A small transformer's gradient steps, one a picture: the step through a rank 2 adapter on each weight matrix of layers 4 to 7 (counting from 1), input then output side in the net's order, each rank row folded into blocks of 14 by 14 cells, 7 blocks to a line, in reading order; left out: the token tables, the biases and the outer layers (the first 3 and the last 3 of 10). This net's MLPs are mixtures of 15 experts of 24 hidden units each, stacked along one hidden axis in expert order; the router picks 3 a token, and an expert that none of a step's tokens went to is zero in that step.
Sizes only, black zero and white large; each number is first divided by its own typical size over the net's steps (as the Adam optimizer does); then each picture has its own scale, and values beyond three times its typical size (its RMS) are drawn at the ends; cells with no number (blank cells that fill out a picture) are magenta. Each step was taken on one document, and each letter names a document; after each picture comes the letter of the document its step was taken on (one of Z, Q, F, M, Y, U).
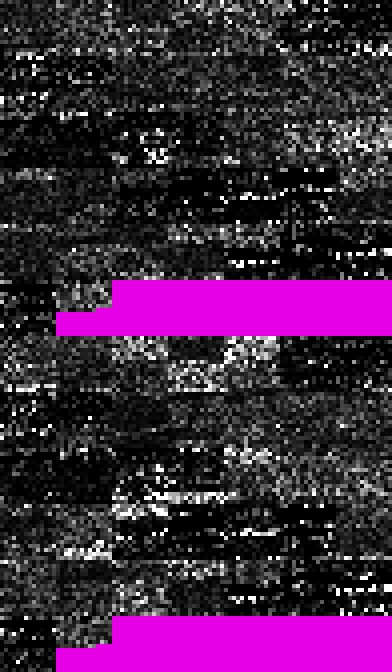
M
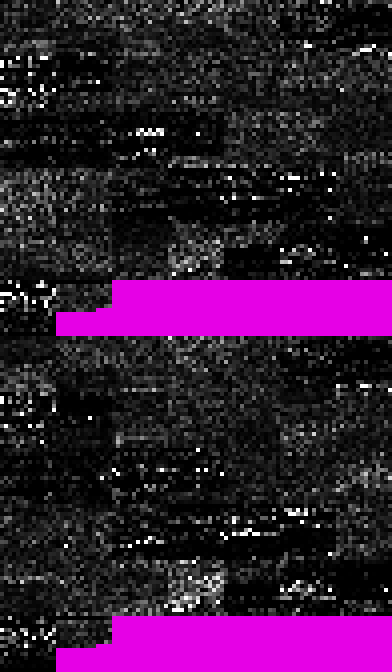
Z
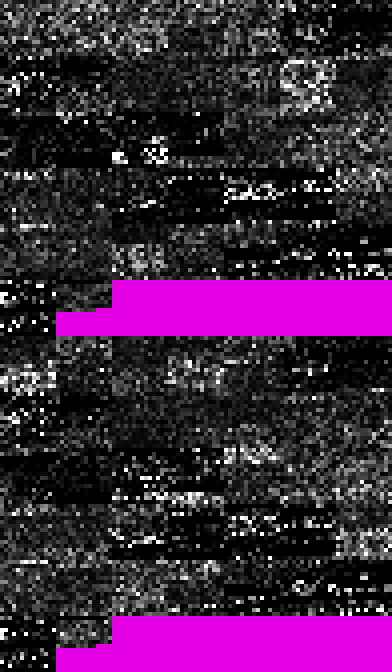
M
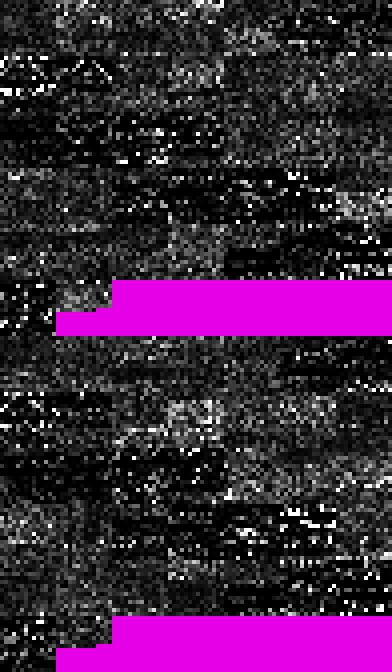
Z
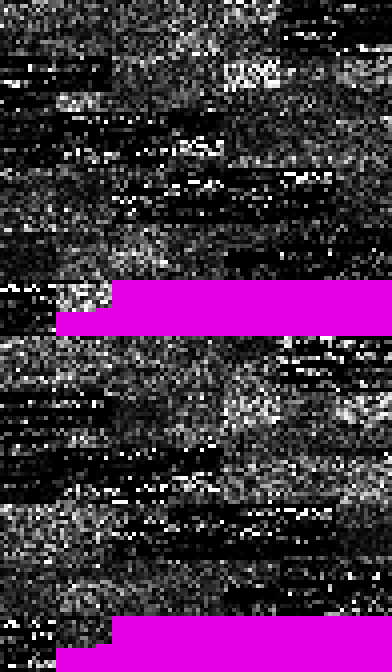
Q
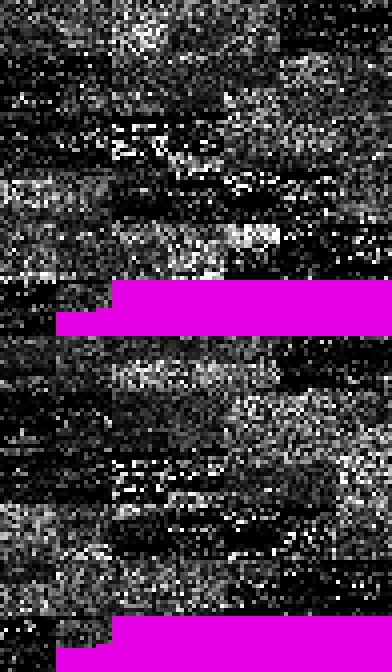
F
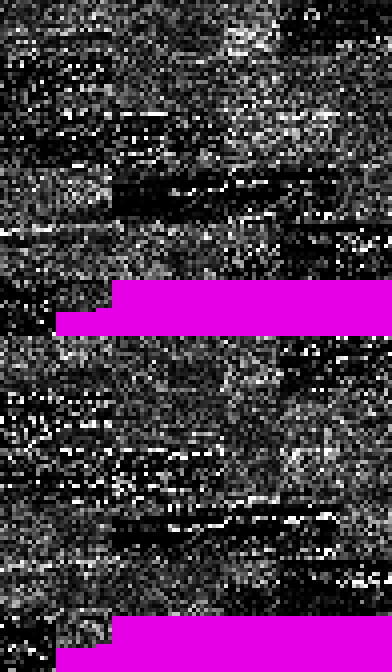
F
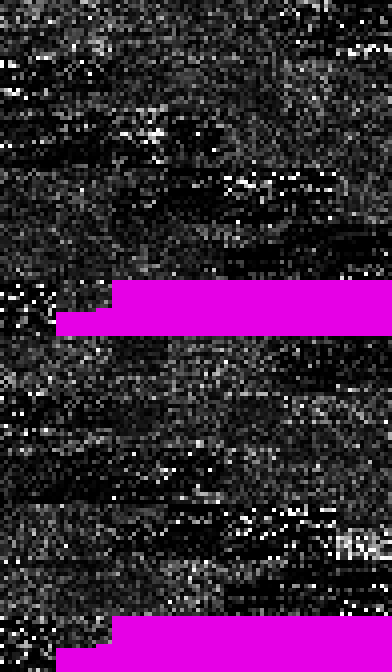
Z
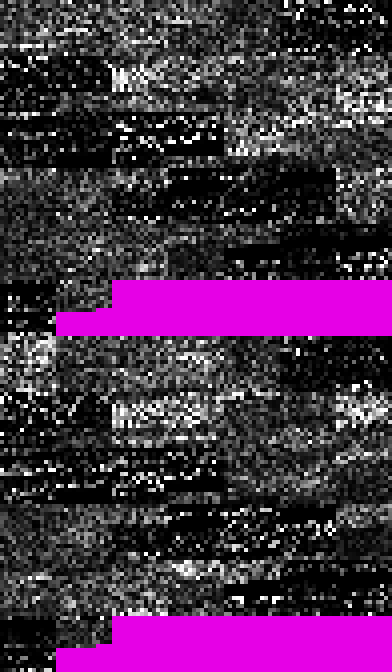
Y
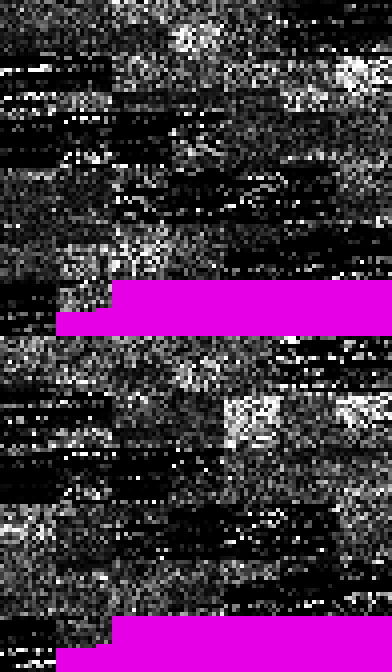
Q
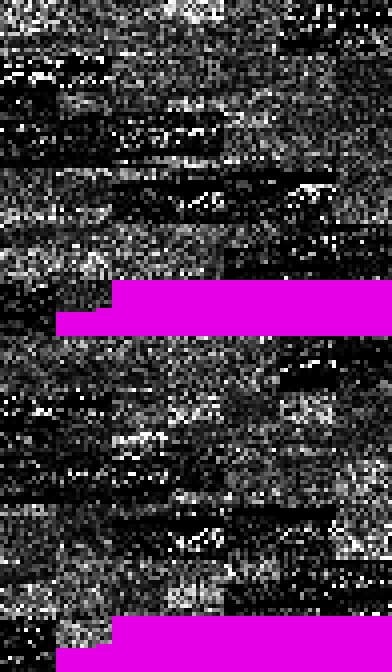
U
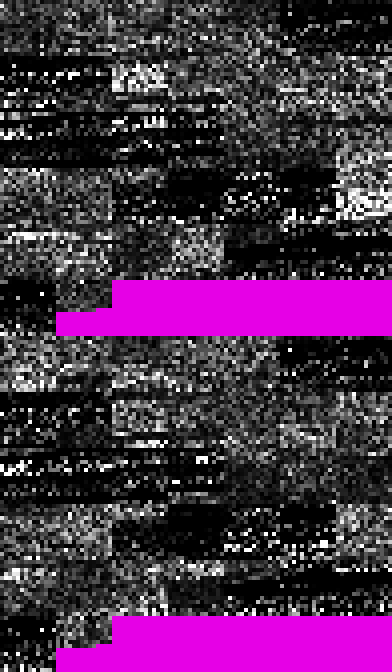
Y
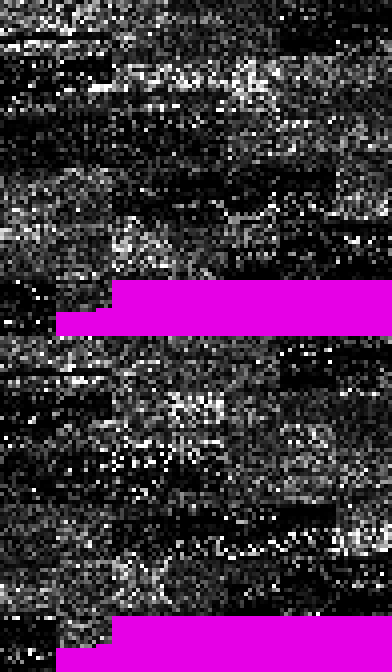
F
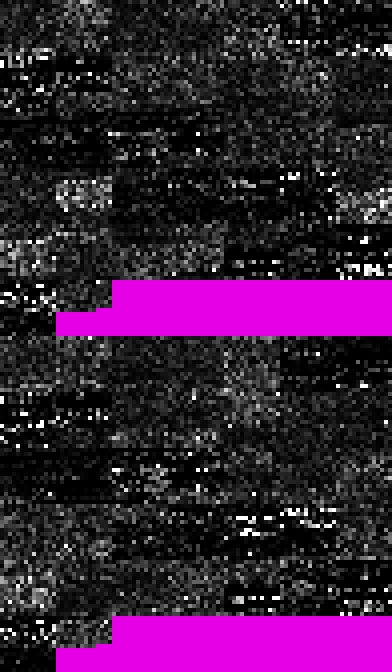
Z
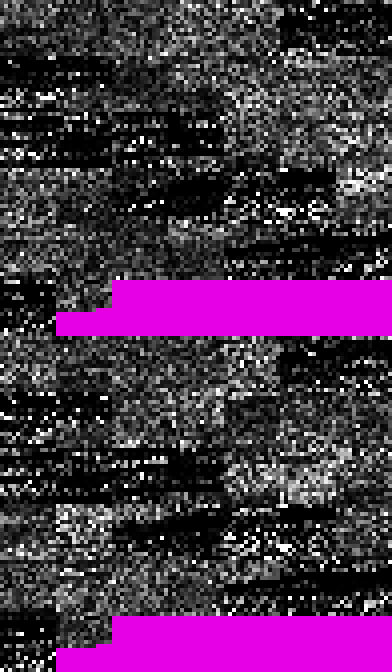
Y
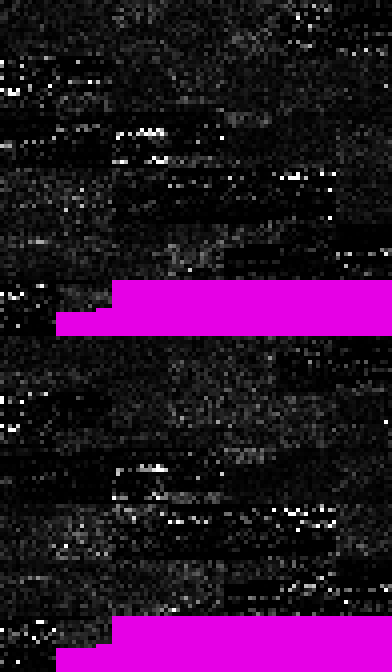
Z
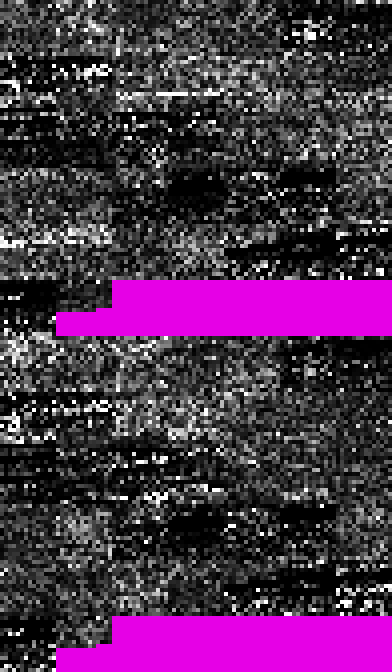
Y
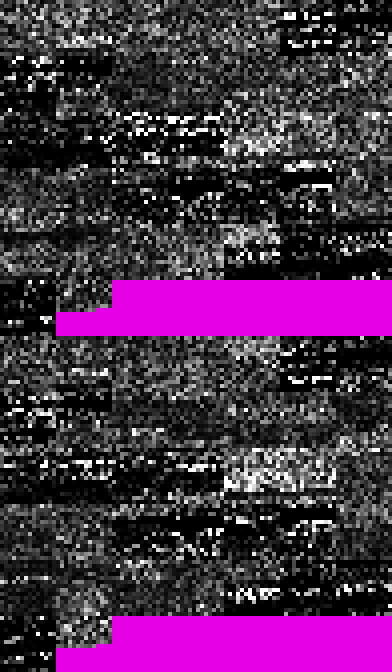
U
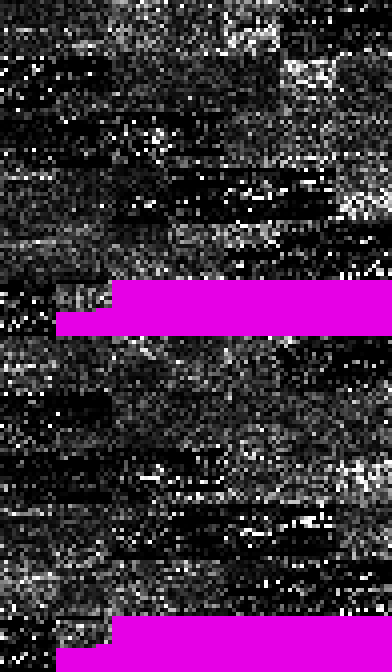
M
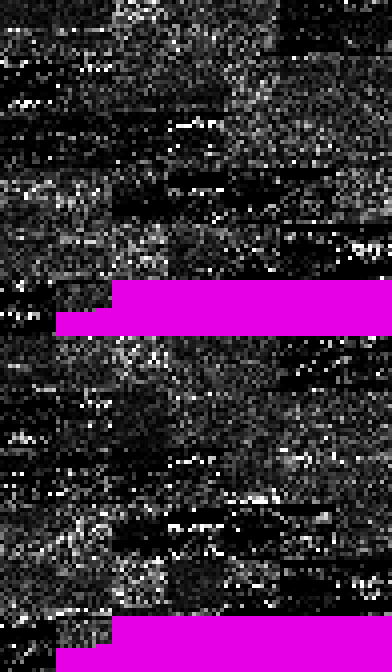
F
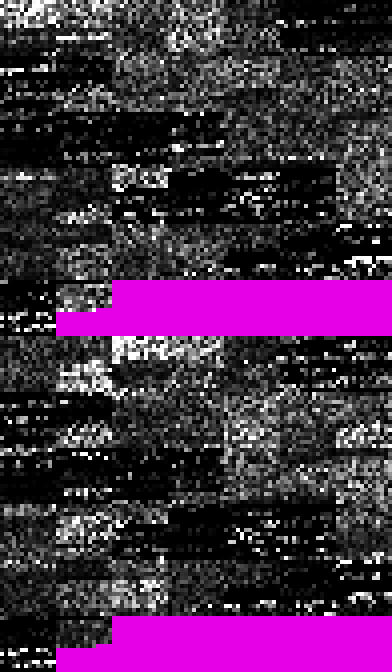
Q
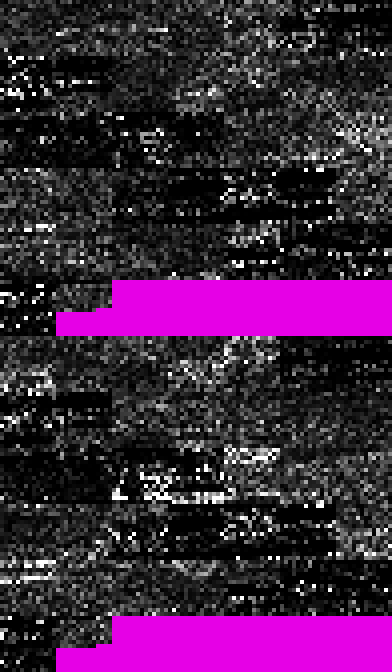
M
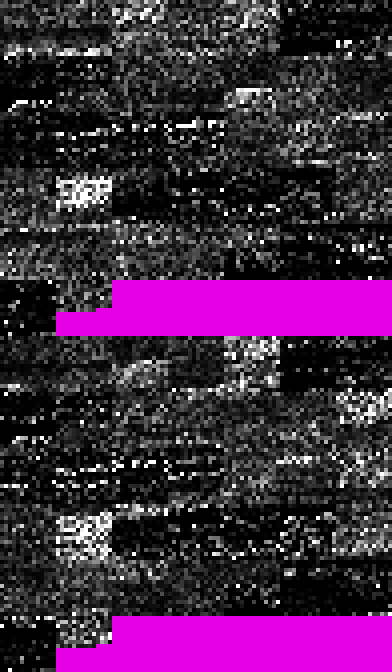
F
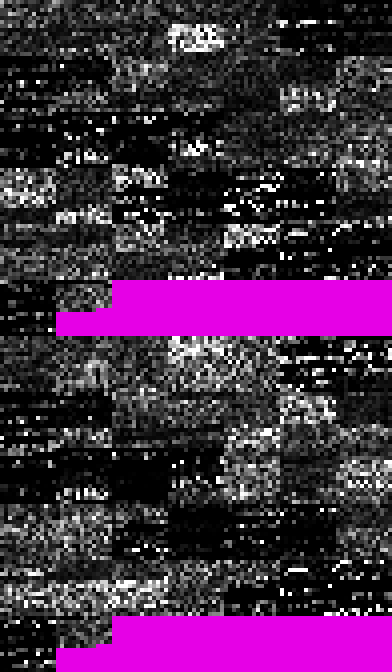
Q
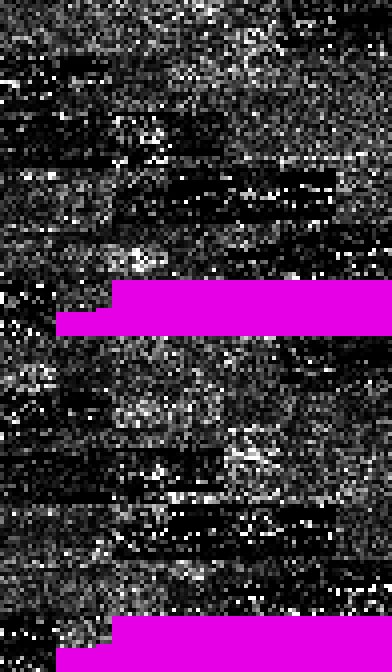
M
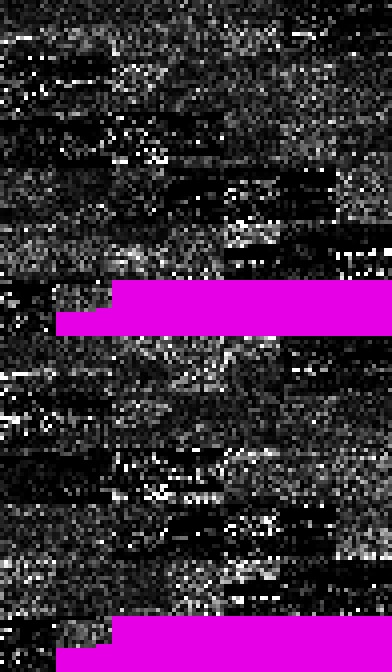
M
